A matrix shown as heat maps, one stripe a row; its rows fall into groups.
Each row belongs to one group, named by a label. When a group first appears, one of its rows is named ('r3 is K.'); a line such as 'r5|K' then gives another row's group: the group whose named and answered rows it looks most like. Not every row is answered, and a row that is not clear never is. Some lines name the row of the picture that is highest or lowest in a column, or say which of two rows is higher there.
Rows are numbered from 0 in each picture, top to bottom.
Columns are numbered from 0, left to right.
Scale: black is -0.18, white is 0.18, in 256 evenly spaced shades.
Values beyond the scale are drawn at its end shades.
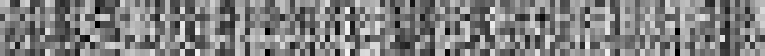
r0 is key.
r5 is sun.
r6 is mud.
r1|key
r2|mud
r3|key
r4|key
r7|key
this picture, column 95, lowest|5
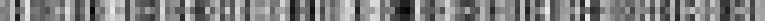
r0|mud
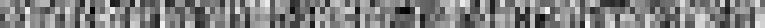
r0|sun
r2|mud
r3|mud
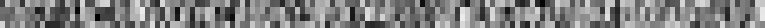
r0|mud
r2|key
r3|sun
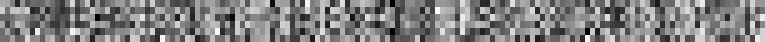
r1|sun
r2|key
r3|sun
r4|key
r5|mud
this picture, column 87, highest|1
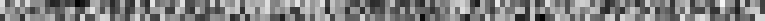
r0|sun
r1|sun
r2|mud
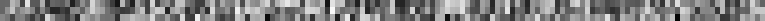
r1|sun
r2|key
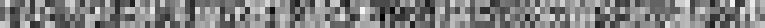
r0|sun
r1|key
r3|key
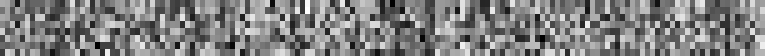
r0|key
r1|key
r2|sun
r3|mud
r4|sun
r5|mud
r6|key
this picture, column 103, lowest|5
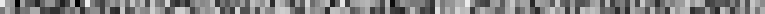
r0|key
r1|sun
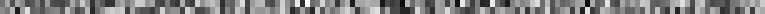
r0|key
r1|mud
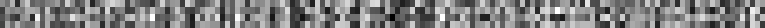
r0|mud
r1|sun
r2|key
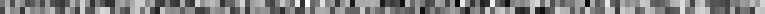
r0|key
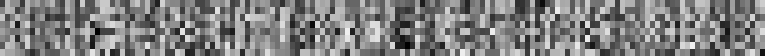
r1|mud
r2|sun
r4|key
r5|mud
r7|sun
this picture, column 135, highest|7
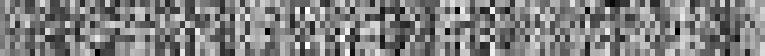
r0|sun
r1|key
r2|sun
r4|key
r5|sun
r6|key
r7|key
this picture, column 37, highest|3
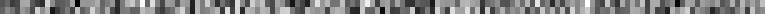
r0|key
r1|sun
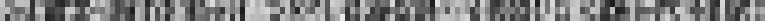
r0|sun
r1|sun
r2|sun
